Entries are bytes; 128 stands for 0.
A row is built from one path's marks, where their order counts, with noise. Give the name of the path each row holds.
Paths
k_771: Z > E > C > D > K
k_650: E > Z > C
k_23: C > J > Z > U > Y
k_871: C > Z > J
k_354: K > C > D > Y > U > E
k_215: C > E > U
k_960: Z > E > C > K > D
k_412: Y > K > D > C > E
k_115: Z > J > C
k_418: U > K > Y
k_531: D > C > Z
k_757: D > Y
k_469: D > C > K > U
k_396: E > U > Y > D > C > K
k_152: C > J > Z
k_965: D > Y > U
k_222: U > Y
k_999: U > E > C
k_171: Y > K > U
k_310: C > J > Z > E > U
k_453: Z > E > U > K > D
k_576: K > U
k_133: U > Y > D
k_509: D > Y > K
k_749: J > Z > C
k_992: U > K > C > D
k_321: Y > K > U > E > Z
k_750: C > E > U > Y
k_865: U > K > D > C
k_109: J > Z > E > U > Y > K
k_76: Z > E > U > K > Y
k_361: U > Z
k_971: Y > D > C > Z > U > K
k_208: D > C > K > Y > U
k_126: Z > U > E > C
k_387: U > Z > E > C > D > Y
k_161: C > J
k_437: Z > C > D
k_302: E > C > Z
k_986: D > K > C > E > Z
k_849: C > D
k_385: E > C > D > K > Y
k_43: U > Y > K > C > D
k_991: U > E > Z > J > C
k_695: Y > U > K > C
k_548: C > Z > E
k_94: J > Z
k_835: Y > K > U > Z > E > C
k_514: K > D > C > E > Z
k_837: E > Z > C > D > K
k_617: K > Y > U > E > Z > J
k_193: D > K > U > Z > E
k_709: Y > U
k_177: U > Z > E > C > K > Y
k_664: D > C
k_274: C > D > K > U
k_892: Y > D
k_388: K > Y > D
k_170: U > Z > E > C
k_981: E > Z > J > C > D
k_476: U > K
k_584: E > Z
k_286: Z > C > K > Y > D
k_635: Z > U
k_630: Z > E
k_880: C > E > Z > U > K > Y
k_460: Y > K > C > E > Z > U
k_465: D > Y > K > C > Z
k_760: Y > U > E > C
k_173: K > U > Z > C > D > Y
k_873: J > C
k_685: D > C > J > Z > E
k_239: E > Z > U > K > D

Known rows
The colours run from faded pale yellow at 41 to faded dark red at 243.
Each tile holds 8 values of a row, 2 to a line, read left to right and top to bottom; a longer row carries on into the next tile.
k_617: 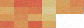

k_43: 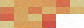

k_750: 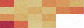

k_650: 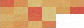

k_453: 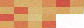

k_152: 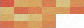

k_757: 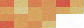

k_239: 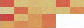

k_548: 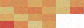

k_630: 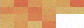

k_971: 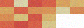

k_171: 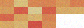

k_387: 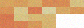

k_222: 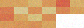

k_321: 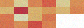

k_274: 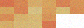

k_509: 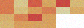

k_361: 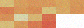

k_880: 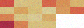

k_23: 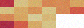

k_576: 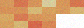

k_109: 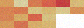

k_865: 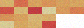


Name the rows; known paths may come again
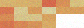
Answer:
k_177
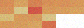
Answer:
k_664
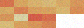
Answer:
k_584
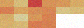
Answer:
k_465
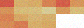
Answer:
k_76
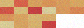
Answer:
k_865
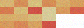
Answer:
k_170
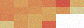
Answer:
k_286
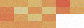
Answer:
k_222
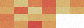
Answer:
k_460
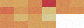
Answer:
k_749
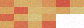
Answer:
k_453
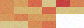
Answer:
k_965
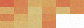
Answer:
k_274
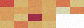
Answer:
k_837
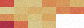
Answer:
k_750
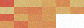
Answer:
k_981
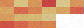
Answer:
k_835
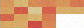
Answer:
k_171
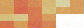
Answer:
k_514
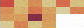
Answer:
k_396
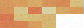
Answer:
k_387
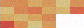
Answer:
k_548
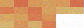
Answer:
k_630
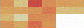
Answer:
k_531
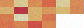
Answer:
k_321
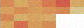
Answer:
k_437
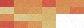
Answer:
k_871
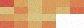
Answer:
k_310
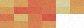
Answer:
k_412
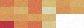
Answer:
k_173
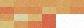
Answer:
k_361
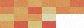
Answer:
k_126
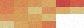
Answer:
k_635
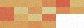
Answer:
k_418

